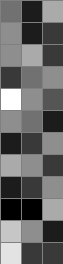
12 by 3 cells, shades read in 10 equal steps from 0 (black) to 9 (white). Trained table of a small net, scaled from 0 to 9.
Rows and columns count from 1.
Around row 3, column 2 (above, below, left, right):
1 4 5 2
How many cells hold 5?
9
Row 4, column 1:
2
